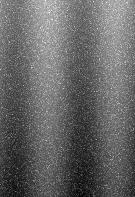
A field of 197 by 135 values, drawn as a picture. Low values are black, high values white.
Slope: up to the top. Average level on the scale: 40%. Stripes: upright, repeating 2 times.
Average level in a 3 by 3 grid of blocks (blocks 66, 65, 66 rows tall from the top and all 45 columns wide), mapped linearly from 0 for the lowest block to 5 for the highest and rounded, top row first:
4 4 5 / 2 2 3 / 0 0 1
